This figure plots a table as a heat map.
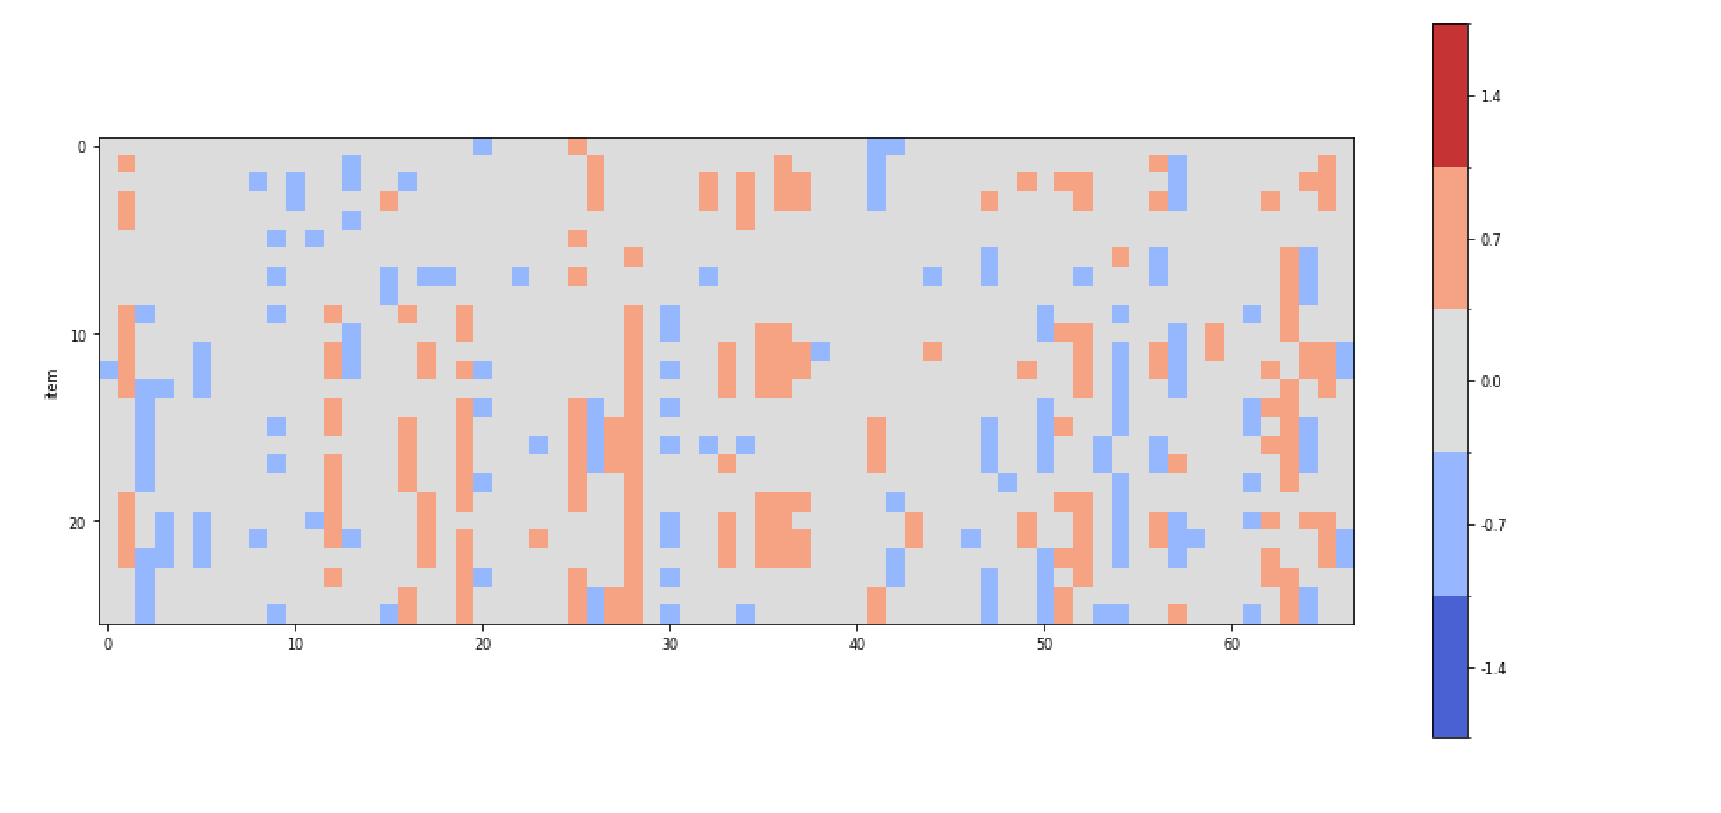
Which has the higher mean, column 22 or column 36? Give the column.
36
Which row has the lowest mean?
7
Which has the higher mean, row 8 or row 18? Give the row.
18
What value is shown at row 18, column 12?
0.7
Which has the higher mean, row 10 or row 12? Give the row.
12
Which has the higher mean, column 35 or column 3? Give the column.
35
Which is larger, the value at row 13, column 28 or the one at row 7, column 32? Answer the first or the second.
the first
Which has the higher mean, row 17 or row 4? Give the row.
17
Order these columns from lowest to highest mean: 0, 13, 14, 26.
13, 26, 0, 14
